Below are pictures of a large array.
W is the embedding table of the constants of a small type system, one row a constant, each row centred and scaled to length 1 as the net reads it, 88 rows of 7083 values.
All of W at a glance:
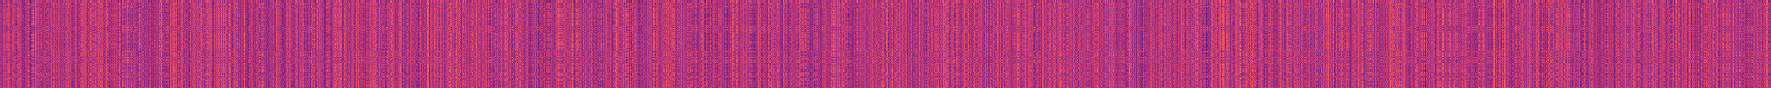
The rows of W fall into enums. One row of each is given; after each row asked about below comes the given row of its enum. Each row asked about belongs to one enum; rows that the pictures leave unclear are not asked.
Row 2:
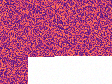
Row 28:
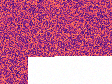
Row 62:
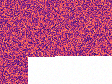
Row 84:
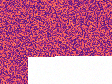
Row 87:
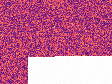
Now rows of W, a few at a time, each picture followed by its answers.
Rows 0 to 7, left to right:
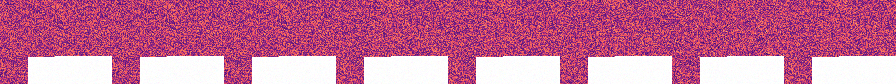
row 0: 2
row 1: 2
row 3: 84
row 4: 84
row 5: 87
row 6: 62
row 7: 84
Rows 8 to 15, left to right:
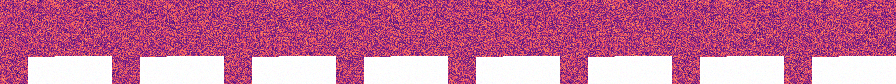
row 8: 28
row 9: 2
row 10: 87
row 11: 2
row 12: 84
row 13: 87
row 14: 28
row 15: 28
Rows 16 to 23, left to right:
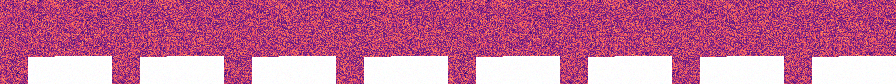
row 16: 28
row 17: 87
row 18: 2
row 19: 84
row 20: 28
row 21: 87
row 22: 2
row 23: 87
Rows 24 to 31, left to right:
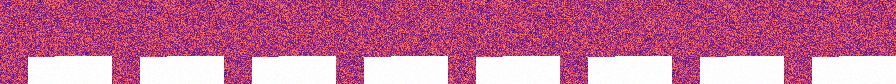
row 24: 87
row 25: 84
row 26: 2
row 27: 62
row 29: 62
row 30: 2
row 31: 84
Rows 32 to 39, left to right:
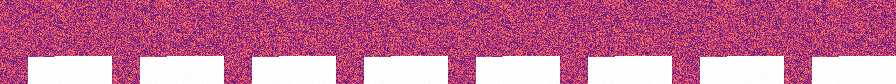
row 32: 2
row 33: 28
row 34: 87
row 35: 87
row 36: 2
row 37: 87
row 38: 84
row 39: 28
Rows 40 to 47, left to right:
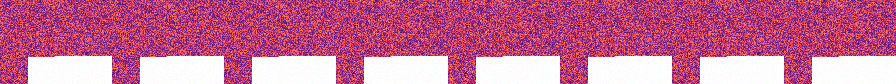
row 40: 87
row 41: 2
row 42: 2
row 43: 28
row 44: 28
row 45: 87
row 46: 87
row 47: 28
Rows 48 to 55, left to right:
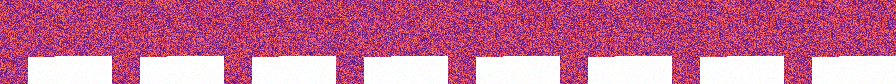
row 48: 2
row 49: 87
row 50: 87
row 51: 62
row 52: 84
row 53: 87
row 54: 84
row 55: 84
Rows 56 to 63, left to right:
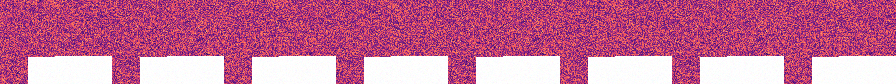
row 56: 28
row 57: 62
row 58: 87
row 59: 2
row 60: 62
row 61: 84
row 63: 87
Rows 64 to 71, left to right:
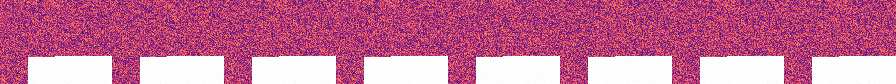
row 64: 28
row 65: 2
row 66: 84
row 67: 28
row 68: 87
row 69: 84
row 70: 84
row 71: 84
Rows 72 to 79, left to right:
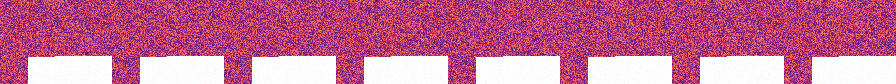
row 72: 87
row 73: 2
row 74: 2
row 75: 28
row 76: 62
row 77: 84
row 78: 87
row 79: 28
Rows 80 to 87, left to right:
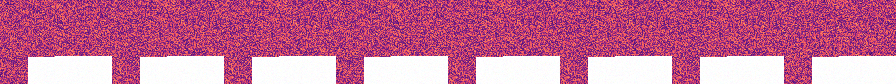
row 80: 2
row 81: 84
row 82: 84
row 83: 2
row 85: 84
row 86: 84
